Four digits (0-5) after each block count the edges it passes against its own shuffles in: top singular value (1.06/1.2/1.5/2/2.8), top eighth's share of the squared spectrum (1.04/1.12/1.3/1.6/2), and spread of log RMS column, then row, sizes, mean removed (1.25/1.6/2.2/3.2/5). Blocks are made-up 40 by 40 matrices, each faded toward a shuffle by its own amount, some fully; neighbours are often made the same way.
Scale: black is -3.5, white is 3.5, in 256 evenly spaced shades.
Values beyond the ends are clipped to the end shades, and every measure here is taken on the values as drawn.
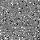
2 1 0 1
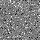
0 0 0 0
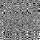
4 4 2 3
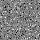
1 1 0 0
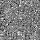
2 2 0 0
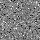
0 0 0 0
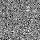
0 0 0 0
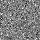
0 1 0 0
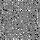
1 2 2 1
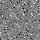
0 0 0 0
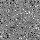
0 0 0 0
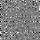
2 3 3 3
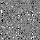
2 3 2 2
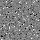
0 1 0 0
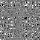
2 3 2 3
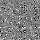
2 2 1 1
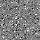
1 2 1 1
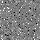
0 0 0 0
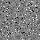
1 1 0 0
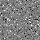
1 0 0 0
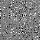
1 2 2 1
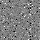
2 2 1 0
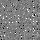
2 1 1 0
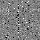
3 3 1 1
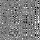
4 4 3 1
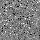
0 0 0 0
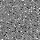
1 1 0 0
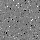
0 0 0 0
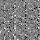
3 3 2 1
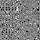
3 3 2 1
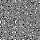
3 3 1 0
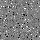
0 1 0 0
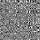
3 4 2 2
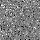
1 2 0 1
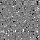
3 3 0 0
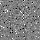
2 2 1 0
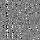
3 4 2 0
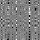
4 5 3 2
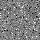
1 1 0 0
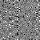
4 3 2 1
